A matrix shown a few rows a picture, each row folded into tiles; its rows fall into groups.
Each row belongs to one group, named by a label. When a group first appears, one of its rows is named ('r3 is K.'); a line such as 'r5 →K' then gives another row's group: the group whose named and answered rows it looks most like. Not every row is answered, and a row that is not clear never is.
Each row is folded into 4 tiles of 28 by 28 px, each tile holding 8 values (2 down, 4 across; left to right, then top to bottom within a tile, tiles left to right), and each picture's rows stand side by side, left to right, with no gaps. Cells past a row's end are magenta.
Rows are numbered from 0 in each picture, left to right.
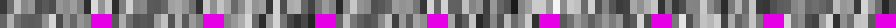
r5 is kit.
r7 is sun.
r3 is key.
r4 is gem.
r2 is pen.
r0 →key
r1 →key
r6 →sun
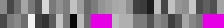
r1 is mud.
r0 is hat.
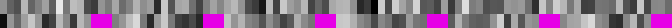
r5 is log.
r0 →hat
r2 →mud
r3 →mud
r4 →key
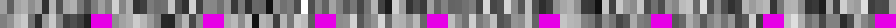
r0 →pen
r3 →sun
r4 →sun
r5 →mud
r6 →kit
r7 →mud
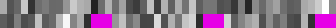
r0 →hat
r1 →sun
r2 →gem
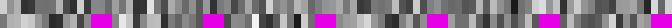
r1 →sun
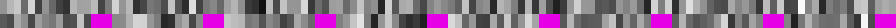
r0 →kit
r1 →log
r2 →mud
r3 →pen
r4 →sun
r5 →key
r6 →key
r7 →gem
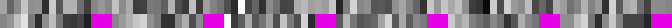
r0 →pen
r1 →log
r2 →gem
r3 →key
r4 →mud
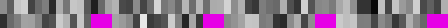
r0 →hat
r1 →hat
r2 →log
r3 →mud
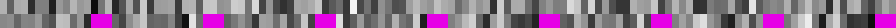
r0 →hat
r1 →gem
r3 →gem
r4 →pen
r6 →log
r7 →pen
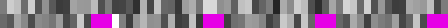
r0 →kit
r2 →hat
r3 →kit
